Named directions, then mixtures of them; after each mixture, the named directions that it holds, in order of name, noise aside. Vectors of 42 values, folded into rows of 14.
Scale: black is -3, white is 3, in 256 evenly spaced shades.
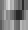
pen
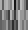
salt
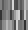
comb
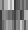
comb, pen, salt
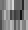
comb, pen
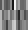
comb, salt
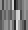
comb, salt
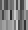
comb, salt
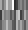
comb, pen, salt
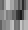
pen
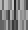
salt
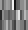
comb, salt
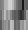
pen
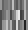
comb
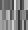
salt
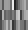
comb, salt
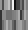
comb, pen, salt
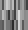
salt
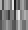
comb, salt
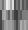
pen, salt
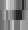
pen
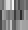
comb, pen, salt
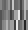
comb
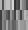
comb, pen, salt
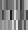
comb, salt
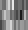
comb, pen
